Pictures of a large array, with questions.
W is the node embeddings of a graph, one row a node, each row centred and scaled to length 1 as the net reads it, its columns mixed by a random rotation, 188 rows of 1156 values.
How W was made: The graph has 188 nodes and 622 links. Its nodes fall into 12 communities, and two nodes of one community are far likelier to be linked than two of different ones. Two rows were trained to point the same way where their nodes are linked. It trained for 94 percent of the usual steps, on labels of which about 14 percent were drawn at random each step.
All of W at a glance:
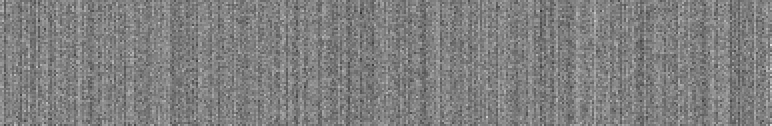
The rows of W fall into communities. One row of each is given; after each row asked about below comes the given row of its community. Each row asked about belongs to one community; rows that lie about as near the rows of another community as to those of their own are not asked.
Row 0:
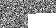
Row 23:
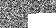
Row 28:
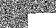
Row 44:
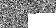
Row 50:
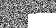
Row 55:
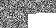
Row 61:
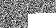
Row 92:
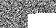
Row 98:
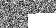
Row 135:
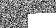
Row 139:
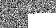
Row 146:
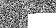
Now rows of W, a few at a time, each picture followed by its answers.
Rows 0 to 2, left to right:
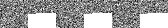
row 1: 0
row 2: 55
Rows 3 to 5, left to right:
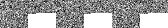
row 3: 44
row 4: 61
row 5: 44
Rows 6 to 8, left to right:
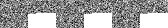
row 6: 135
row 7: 98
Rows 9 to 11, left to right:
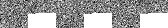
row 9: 50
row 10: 61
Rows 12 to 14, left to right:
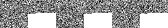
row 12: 55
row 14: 50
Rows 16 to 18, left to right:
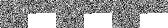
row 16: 98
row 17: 44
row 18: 50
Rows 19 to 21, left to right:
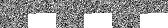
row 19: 92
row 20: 23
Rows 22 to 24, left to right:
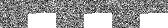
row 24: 28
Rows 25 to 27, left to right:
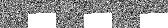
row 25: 61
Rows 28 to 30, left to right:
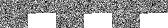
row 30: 146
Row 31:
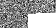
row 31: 61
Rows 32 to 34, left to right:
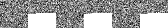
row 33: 28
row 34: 0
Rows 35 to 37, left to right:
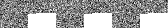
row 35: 146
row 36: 44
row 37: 0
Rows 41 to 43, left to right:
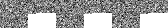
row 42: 28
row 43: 50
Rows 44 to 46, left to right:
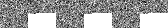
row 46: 0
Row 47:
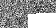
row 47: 44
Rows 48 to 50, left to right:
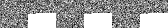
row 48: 146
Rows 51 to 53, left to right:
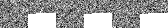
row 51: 98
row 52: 55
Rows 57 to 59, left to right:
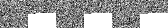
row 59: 55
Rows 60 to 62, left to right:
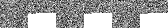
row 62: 61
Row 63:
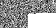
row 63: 50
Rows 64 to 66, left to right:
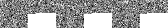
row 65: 44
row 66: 98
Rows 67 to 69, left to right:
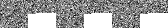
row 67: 0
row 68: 44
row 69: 92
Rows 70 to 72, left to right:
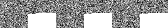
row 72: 98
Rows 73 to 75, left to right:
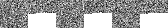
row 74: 61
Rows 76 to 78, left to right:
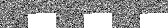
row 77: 139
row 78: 146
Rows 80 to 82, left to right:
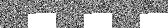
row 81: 92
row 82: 135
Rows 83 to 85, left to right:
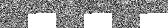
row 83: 135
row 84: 135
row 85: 98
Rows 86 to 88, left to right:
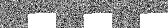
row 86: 50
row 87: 44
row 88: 23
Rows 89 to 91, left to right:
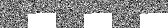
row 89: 0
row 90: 55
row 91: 146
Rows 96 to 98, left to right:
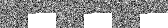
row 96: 23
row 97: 55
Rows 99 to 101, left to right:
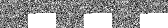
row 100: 28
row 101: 92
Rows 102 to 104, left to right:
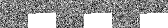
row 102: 139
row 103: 98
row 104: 0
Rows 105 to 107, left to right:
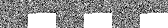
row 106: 0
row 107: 50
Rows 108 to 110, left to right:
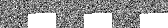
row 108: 146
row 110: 146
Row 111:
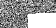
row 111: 44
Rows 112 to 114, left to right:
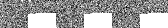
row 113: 0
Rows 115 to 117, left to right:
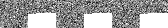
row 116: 61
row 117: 28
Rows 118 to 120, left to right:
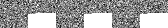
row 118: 55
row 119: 92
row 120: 92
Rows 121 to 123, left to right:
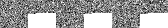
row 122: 50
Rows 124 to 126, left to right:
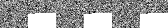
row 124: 98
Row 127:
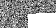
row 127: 44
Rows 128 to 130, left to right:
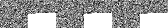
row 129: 55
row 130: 55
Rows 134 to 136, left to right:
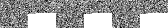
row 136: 0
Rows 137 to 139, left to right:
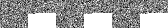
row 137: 139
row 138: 0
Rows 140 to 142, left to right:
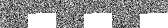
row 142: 98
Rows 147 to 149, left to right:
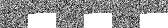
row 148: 139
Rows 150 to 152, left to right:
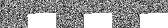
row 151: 139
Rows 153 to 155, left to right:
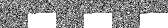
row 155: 55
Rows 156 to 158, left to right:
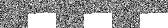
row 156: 139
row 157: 98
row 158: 146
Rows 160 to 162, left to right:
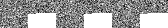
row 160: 92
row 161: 135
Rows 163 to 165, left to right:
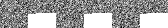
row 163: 92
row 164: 139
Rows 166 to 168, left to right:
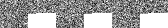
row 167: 98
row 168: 23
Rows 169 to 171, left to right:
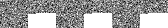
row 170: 50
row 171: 139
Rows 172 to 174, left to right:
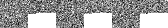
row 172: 55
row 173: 139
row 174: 50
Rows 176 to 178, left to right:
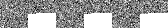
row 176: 44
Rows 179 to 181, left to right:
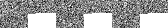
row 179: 44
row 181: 61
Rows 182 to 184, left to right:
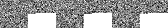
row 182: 135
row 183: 55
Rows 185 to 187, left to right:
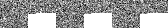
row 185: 0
